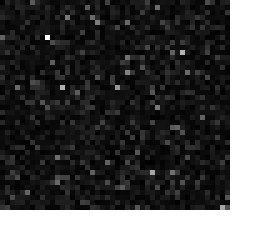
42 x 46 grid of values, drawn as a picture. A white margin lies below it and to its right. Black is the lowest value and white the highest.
The values are skewed, with a long tail toward high values. No seam splits the table. The texture is fine-grained noise. On average the colour sits 10% of the way up the scale.
